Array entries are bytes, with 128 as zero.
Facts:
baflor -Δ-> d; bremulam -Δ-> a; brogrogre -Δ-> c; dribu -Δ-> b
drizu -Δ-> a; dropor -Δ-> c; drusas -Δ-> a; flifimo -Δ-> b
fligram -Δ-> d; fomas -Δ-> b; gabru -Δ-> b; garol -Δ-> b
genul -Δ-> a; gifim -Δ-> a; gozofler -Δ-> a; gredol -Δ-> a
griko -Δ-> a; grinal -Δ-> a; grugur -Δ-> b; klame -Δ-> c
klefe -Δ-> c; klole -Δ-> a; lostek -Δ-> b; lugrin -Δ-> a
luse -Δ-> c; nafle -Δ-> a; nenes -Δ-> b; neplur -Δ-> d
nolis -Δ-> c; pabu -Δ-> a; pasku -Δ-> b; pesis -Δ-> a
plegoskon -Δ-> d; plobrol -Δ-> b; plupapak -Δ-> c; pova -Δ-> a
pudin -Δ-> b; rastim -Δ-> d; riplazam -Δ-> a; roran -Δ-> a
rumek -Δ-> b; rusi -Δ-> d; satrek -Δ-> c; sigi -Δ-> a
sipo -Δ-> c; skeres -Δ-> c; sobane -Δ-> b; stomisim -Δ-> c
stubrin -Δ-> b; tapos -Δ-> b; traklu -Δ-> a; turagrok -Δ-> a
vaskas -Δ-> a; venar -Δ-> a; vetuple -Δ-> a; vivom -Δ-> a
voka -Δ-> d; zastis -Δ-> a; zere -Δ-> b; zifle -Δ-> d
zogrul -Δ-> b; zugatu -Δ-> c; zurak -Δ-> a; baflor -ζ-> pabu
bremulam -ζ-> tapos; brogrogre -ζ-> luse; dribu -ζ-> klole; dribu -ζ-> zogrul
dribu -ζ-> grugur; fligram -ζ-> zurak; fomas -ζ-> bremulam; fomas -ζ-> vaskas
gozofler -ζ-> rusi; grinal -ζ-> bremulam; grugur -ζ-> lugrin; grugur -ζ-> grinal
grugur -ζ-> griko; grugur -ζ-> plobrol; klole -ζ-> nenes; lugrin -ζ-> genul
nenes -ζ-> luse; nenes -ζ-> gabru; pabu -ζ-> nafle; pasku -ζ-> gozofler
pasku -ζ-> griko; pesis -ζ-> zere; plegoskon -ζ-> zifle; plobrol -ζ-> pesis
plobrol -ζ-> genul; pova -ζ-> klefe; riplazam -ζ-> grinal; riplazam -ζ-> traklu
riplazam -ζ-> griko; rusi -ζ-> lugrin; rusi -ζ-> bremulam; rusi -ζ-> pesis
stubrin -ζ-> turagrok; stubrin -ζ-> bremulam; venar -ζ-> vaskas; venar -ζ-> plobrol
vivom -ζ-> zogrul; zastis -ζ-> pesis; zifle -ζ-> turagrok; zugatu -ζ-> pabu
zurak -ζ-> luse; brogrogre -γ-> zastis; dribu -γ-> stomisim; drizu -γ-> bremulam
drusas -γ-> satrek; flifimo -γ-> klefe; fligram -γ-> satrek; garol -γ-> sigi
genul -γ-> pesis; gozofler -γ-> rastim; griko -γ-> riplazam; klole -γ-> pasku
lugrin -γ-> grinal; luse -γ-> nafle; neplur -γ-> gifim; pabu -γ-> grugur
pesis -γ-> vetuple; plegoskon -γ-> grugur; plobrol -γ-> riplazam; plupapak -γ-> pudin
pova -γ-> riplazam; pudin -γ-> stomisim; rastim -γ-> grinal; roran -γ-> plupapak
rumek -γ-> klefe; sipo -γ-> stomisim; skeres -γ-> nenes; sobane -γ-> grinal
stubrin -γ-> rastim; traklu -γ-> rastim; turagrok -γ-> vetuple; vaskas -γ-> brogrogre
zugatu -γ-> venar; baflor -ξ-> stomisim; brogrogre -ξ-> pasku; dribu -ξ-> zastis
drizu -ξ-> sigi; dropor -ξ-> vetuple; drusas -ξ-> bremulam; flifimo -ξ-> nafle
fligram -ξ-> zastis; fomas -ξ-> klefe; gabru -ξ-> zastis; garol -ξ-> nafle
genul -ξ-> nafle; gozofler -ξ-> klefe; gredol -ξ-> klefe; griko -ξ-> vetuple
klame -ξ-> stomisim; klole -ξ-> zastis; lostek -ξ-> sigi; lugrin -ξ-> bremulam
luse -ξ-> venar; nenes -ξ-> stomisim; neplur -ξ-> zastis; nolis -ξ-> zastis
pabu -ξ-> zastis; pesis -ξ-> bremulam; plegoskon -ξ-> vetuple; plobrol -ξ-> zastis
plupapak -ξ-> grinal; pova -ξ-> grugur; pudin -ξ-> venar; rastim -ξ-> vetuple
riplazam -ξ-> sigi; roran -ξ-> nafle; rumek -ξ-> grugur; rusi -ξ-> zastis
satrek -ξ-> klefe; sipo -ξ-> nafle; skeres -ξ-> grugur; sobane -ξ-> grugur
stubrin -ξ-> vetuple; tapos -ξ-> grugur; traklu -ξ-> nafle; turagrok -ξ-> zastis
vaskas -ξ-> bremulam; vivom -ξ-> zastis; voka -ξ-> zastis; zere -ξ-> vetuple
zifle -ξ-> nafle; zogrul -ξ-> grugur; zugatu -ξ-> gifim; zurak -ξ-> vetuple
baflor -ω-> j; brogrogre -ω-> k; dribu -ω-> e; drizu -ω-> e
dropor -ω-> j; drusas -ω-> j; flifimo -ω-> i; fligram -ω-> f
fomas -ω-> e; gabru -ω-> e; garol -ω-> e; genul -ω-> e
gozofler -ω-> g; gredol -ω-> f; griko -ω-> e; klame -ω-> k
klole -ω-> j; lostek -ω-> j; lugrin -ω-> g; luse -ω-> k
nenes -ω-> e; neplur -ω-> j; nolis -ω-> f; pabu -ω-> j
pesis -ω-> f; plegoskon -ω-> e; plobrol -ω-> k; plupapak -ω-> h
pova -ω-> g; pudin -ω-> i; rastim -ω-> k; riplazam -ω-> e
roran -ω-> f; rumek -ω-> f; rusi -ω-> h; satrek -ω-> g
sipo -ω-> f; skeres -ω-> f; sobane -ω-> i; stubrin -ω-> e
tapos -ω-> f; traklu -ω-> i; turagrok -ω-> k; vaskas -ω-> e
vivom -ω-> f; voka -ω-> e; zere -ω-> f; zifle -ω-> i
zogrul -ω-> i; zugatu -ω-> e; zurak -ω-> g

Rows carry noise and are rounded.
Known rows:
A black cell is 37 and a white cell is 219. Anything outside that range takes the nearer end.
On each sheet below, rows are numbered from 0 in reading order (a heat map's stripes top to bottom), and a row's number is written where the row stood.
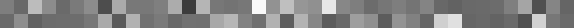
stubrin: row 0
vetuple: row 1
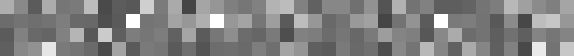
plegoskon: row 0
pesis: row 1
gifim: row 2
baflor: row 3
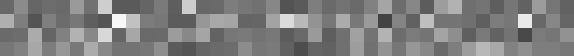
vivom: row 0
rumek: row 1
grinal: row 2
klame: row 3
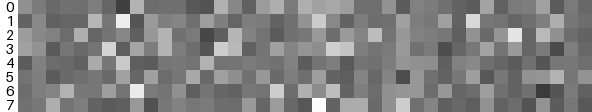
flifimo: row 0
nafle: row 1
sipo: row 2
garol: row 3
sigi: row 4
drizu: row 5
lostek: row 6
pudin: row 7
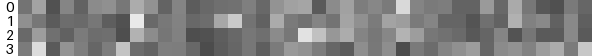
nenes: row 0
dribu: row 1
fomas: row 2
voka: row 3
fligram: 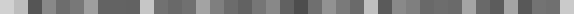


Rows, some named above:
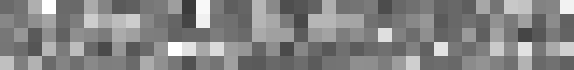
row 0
rastim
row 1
sobane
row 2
nenes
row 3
griko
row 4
plupapak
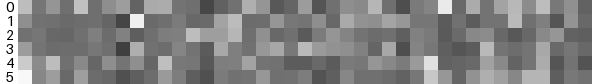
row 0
skeres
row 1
dribu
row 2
roran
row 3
flifimo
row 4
plupapak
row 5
brogrogre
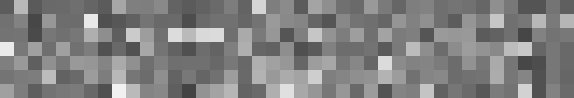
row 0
gabru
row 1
zifle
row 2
genul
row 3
brogrogre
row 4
nenes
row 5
zere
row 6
rumek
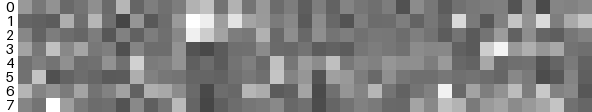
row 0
drusas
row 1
griko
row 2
vaskas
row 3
satrek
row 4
lostek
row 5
gabru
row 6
skeres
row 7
dropor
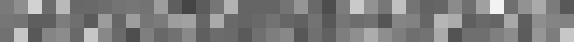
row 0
stomisim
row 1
klole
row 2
rusi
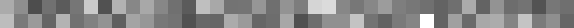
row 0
garol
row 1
skeres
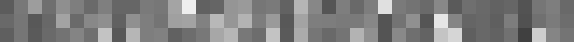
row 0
bremulam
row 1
turagrok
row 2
vetuple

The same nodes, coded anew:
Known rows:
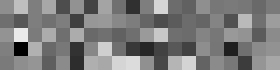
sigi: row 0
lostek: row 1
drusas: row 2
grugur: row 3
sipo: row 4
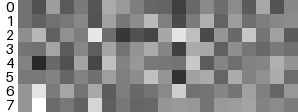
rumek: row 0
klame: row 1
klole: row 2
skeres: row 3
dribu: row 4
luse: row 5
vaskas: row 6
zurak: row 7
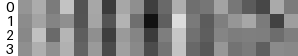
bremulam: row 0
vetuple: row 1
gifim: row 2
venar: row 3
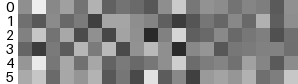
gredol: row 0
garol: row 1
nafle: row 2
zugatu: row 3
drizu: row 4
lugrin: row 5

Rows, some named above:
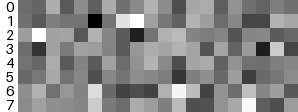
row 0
skeres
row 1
stomisim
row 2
griko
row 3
rusi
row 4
skeres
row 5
satrek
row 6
klole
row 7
pesis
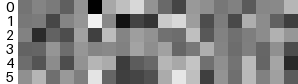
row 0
pudin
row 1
pabu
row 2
dribu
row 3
zifle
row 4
fligram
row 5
klole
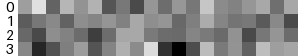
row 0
traklu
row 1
zifle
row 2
klefe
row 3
stubrin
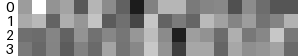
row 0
griko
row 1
gozofler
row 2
brogrogre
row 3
luse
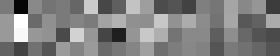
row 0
plobrol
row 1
roran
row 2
pova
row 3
baflor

